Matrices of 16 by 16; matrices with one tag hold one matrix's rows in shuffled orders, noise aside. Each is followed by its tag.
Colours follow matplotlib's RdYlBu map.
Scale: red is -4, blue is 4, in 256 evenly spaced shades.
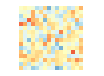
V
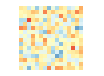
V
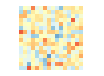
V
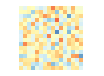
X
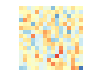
X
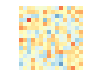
V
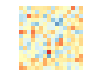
V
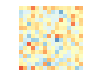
V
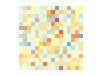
X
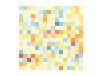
V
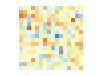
V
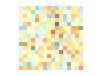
X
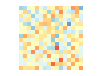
X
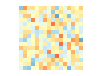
X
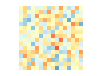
X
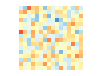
V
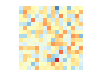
X
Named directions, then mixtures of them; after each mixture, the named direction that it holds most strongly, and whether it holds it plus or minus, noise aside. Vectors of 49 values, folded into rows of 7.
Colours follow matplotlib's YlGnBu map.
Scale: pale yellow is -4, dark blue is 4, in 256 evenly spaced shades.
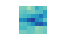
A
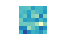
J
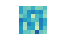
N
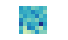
J, minus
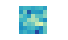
A, minus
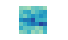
A, plus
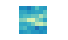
A, minus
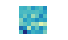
J, plus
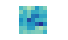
A, plus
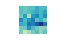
J, minus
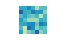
J, minus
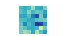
J, minus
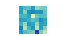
N, plus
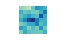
A, plus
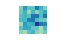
A, plus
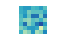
J, minus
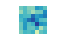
A, plus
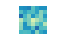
A, minus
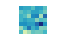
J, minus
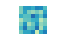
N, minus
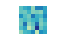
N, minus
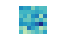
J, minus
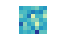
N, plus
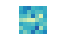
A, minus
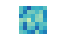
N, minus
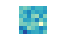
J, plus
